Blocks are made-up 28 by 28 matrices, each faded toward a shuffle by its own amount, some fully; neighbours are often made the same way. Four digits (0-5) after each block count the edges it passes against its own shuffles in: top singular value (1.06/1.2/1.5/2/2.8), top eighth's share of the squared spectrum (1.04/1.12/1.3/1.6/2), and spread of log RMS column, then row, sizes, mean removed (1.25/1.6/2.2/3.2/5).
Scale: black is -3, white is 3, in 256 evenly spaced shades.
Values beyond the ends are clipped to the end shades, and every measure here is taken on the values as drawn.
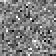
0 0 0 0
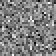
0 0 0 0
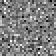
0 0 0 0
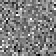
0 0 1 0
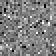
0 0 0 0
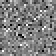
1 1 0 0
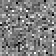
2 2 1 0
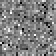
1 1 0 0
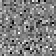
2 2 0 0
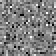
0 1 0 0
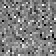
0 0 0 0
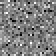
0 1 0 0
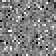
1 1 0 1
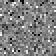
1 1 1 1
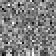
2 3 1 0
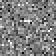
0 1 0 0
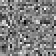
3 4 2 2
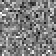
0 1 0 0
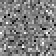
1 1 0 0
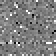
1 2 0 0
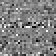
1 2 0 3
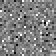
0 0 0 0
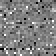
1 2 0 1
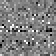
2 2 0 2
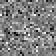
0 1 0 2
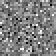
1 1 0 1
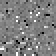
2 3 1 1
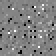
2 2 1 1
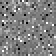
1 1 0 0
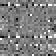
4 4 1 2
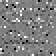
2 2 0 0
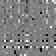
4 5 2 1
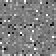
2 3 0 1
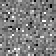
0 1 0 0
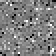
1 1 0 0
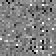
2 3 1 1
